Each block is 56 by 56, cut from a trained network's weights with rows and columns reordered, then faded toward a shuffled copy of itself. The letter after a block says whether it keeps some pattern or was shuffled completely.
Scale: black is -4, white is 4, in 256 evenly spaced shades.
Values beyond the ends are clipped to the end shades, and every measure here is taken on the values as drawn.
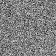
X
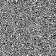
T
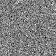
X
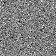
X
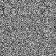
T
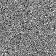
X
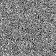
X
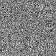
T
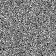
X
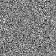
T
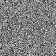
T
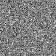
X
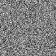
T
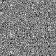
T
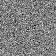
X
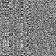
T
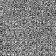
T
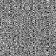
T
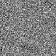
T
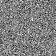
X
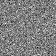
X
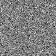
X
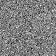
X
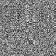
T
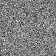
X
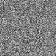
T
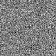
T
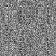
T
